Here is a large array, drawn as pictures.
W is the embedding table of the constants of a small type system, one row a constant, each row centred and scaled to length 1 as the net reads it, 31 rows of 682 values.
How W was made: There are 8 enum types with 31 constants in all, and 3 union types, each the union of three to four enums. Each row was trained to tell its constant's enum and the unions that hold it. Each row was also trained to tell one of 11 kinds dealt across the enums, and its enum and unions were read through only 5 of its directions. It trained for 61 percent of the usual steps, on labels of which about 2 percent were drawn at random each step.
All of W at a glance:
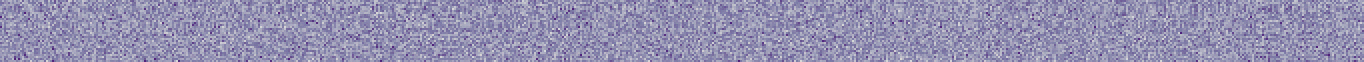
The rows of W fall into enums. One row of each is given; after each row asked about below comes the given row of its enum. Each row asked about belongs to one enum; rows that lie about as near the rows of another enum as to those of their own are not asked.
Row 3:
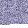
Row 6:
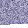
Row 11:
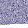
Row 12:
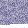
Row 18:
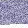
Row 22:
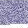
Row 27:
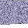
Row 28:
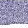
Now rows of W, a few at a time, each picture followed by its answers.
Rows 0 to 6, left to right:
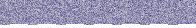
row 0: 11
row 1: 22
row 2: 11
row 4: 3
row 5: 3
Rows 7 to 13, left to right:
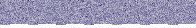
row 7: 11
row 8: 12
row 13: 12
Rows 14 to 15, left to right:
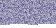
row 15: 22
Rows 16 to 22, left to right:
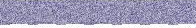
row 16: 12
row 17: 28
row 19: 28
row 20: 27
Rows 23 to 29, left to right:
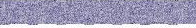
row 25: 22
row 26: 3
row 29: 27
